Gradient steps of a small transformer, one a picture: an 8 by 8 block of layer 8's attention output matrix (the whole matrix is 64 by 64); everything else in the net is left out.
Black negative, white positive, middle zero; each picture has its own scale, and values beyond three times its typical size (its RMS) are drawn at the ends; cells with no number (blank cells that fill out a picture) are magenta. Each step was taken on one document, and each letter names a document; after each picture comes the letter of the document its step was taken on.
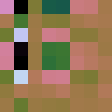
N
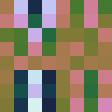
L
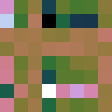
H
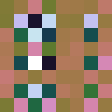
L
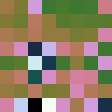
L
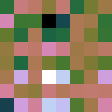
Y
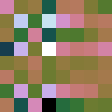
Y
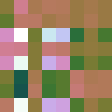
N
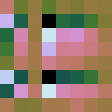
H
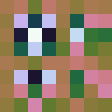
L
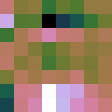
H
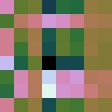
H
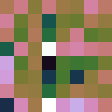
H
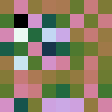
N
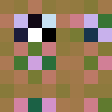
L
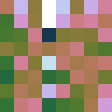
Y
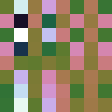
N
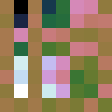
N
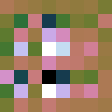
Y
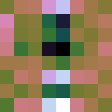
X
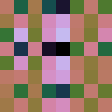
X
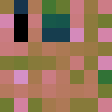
N
